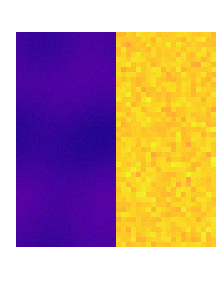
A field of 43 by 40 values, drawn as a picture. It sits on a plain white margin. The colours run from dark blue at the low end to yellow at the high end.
It is made of 1 by 2 panels. Panel 1,1: very low, smooth, faint in contrast. Panel 1,2: very high, fine-grained, faint in contrast.
